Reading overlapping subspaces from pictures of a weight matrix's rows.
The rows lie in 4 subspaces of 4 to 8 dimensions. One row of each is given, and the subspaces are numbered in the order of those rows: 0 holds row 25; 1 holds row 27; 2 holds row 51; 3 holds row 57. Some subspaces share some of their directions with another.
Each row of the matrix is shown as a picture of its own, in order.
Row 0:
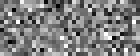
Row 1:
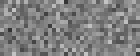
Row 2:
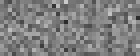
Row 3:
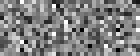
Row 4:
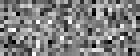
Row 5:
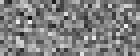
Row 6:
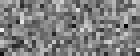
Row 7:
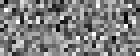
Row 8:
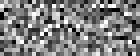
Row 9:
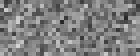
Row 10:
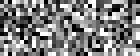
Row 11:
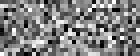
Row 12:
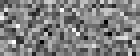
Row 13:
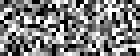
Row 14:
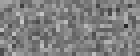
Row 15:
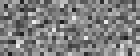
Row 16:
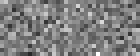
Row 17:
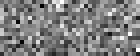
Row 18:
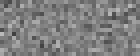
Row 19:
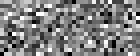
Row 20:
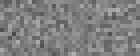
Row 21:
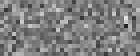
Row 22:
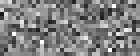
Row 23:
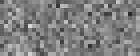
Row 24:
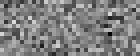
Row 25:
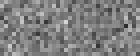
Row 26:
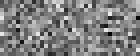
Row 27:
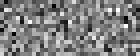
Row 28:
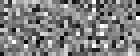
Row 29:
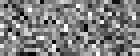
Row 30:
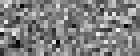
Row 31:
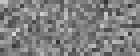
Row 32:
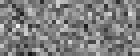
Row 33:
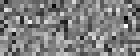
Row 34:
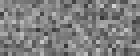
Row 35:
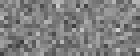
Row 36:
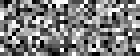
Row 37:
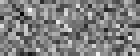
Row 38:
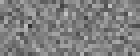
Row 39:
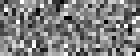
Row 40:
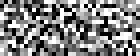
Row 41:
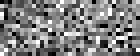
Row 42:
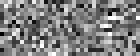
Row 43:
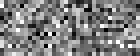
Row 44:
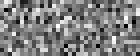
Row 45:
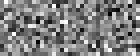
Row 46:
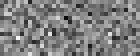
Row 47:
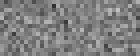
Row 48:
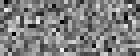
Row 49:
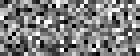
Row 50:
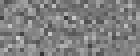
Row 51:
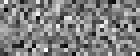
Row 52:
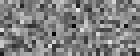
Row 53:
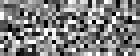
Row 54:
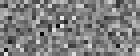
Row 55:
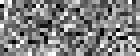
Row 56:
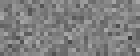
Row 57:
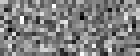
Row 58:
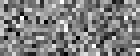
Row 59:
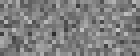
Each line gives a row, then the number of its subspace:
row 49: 1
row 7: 2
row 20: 3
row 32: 3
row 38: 3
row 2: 3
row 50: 3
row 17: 1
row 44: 2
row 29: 3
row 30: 3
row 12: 2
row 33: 1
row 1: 3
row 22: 2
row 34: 2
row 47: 1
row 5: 3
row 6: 0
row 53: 3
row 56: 3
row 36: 1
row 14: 0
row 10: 2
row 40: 2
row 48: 0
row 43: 0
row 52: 0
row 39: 2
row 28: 2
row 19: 2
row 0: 2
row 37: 3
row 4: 2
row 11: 2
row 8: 2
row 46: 3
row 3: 1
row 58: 3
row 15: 2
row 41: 2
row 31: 3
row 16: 3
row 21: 3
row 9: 0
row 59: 1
